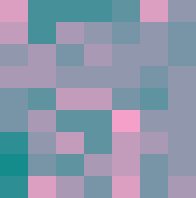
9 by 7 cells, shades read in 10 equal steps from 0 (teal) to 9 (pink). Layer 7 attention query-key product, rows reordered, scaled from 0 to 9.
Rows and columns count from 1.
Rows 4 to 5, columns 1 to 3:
6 6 5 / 4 3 7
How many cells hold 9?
1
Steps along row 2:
down up down down up down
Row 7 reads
1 5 7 3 7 6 5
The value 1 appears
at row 7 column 1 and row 9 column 1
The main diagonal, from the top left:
8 2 4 5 4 5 5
